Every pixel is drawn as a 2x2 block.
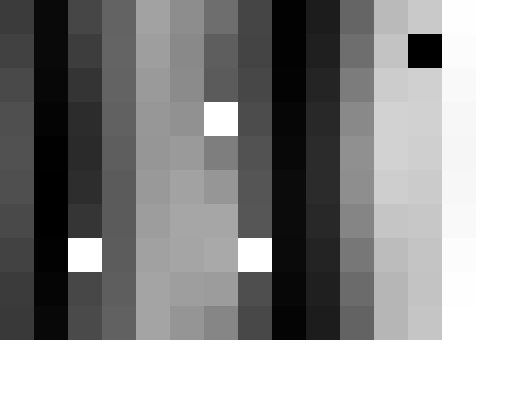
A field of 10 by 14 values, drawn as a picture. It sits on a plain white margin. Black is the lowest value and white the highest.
Lone odd cells: 4, 3 higher and 1 lower than their neighbours. Stripes: upright, repeating 2 times. Grain: streaks running down.
